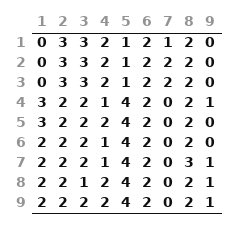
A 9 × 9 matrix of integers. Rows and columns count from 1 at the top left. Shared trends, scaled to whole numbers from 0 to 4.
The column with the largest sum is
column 5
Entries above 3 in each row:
0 0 0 1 1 1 1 1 1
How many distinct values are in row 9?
4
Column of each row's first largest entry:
2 2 2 5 5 5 5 5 5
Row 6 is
2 2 2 1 4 2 0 2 0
